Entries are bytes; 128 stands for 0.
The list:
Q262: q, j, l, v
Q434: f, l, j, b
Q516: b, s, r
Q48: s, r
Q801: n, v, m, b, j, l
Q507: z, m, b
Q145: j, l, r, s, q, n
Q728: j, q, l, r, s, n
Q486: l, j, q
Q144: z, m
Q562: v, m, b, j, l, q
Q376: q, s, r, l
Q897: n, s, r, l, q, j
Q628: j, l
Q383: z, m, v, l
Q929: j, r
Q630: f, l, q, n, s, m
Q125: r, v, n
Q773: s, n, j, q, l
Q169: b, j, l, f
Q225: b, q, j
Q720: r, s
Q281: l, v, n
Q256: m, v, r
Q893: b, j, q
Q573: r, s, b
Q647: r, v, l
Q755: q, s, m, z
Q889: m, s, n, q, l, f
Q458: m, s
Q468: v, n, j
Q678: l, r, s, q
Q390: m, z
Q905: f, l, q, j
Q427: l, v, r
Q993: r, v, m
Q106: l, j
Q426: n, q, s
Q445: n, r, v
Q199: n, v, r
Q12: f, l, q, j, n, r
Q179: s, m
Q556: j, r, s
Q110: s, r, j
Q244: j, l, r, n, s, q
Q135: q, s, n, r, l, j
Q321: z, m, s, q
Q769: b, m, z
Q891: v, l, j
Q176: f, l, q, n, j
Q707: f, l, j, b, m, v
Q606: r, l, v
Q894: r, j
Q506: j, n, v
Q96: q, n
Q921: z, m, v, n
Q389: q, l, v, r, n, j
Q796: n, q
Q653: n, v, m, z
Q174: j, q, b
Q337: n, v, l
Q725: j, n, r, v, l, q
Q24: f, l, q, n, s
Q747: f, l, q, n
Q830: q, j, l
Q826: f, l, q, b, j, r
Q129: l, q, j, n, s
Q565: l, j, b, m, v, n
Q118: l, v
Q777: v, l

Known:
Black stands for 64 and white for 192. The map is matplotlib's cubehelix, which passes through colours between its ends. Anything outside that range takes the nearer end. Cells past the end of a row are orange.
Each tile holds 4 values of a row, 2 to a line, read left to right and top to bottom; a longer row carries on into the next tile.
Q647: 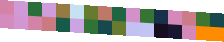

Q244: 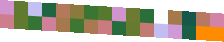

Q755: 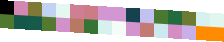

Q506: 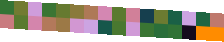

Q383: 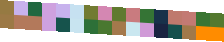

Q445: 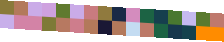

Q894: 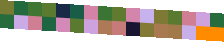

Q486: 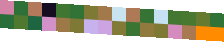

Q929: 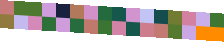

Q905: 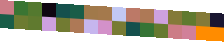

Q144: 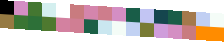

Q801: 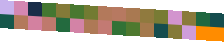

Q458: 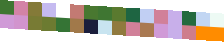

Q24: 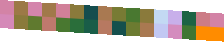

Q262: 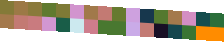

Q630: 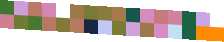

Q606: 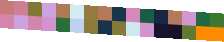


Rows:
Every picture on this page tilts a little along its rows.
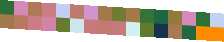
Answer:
Q707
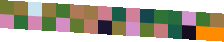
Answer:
Q125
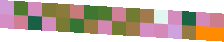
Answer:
Q678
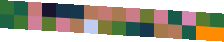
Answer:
Q468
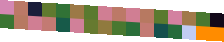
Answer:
Q628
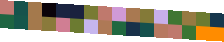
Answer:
Q176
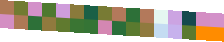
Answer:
Q426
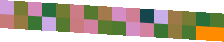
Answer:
Q725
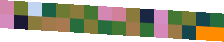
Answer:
Q747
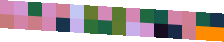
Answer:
Q777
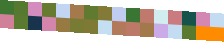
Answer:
Q321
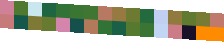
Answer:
Q145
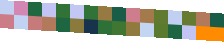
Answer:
Q376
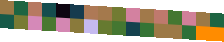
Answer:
Q389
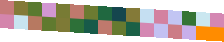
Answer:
Q556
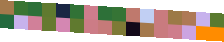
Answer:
Q110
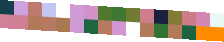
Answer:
Q993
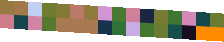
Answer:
Q281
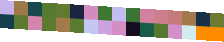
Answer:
Q434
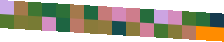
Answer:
Q773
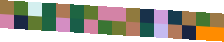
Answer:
Q96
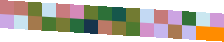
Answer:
Q720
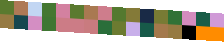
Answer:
Q565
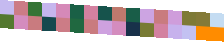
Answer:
Q573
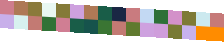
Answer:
Q48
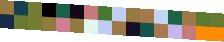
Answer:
Q225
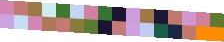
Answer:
Q427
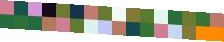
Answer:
Q893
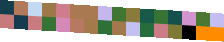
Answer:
Q921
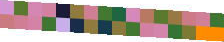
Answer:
Q12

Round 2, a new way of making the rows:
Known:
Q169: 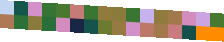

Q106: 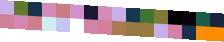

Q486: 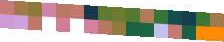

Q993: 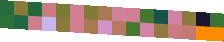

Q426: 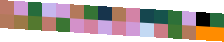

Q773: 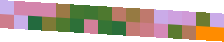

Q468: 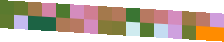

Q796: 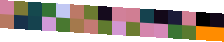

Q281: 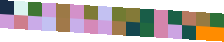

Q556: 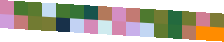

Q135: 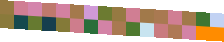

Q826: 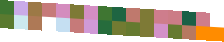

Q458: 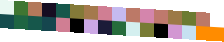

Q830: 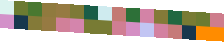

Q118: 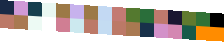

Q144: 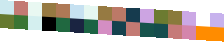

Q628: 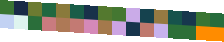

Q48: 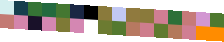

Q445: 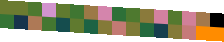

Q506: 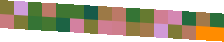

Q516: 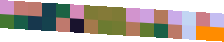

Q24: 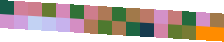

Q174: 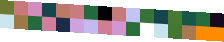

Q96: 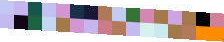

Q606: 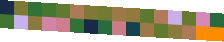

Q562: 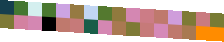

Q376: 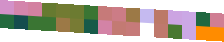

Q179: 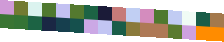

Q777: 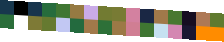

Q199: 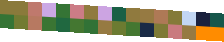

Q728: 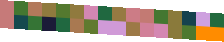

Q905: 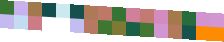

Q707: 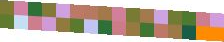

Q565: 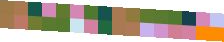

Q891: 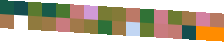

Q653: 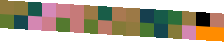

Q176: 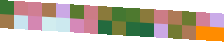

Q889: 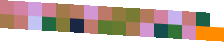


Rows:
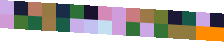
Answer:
Q929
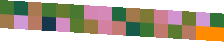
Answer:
Q244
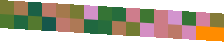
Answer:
Q389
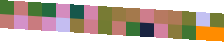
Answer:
Q630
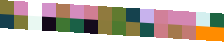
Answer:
Q383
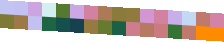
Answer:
Q321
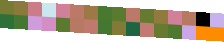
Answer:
Q801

